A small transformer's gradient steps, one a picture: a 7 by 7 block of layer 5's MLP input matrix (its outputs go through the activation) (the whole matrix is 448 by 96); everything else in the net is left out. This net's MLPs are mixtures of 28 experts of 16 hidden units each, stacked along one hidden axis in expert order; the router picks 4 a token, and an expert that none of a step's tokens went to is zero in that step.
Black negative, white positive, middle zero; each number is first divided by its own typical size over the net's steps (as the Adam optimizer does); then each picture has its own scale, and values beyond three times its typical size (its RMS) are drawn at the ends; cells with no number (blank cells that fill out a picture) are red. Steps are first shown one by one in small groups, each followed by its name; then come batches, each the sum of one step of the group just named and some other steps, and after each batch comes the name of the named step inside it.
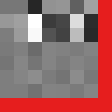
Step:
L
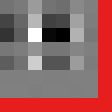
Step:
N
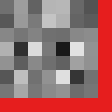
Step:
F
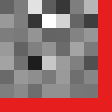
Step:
F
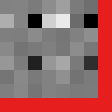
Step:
F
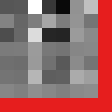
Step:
N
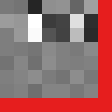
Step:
L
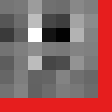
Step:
N
